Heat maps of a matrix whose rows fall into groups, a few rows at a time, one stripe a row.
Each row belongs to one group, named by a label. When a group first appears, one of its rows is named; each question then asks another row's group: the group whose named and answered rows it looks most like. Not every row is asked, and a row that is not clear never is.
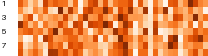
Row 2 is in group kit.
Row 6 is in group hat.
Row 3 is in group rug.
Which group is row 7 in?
hat
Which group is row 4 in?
kit
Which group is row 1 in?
hat
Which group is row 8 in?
hat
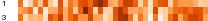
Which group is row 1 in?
kit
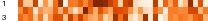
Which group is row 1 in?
kit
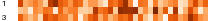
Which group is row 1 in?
hat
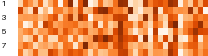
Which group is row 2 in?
kit
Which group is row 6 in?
kit
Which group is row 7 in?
rug
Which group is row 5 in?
rug
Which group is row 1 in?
rug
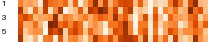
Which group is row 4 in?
hat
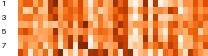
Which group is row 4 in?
rug
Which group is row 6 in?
rug
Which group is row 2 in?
hat
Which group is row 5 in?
rug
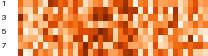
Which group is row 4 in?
hat
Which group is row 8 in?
kit
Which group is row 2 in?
kit
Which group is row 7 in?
rug
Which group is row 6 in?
kit
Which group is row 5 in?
kit
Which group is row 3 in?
kit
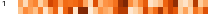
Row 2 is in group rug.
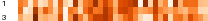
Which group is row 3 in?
kit
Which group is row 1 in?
kit
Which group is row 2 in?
kit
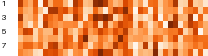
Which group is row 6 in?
rug
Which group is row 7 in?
rug
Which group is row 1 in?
kit
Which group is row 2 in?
hat
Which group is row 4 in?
hat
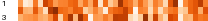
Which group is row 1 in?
hat
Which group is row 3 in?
rug
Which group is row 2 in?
hat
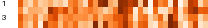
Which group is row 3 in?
hat
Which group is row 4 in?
hat
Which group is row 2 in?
hat
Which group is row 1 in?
kit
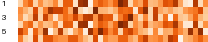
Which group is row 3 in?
kit
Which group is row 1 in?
rug
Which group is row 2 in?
hat
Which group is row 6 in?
hat
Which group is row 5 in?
kit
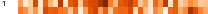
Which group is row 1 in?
kit
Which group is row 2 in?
hat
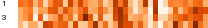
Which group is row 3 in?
rug
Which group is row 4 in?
hat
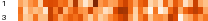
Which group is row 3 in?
hat
